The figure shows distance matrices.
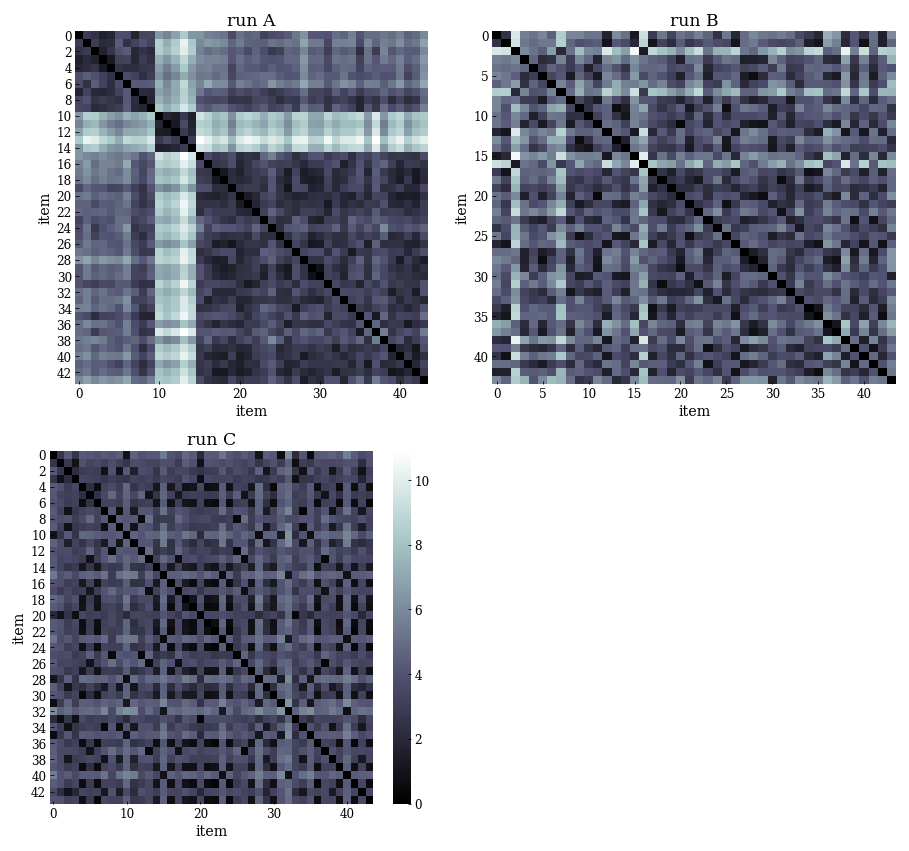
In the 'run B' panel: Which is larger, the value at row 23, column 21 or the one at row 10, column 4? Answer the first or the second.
the first
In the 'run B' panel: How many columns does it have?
44
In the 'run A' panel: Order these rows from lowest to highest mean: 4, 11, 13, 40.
40, 4, 11, 13
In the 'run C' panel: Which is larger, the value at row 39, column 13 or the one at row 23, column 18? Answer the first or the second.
the second
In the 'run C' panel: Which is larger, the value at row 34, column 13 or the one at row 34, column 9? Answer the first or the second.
the first
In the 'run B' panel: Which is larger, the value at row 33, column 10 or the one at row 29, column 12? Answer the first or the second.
the second
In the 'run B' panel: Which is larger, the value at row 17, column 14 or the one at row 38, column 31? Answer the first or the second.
the second
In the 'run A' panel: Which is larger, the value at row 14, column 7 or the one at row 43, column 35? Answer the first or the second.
the first
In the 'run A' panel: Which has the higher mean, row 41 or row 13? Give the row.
13
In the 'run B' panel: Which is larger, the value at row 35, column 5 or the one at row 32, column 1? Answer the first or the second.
the first
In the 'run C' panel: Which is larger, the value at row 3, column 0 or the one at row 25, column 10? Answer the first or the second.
the second
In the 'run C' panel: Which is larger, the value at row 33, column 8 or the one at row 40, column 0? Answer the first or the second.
the second
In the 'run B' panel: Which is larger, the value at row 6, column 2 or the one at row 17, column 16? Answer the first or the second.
the second
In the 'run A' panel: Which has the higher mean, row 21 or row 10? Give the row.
10
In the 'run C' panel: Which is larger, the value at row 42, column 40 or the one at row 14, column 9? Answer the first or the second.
the first
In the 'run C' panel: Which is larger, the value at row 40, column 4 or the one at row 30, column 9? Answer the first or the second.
the first
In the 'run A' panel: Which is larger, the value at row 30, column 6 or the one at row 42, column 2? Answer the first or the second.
the first
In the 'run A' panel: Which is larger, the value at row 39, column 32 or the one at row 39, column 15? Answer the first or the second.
the second
